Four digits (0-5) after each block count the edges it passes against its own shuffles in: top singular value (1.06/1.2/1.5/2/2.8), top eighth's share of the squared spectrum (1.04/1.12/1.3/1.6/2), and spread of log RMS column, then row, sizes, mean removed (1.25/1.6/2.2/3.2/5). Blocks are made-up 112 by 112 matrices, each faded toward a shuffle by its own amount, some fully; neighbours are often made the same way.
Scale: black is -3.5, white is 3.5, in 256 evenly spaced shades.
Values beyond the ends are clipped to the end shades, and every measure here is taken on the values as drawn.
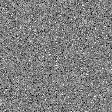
0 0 1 0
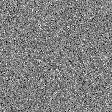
0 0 0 0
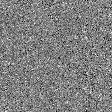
0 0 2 0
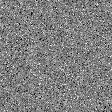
0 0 0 0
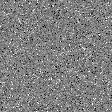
0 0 0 0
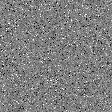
0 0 0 0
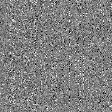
1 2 3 0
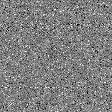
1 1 0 2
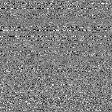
2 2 0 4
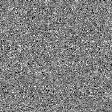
1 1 0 3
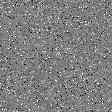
2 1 0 0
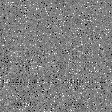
3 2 0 1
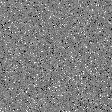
1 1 0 0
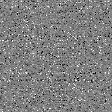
4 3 1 2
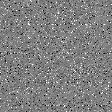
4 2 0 2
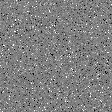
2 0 0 0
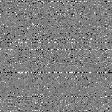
5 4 2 3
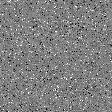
3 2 0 1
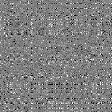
5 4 2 3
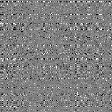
5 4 3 4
